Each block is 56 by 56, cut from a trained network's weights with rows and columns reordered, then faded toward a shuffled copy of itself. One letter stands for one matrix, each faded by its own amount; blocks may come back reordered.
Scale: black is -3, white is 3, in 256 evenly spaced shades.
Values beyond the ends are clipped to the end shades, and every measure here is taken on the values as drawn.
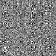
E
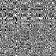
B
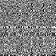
B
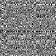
B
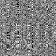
E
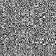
E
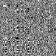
E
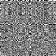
B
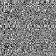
B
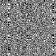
E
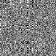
E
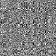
E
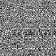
B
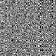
E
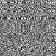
B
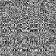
B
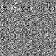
E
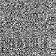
E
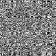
B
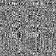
E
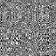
E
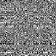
B
